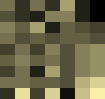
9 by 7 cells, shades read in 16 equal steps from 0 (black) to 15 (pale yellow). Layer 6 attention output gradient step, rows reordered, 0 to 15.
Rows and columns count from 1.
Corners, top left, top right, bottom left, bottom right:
7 0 3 15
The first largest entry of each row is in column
5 4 3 1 7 7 4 7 7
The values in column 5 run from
1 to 10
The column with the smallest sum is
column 3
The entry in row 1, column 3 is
7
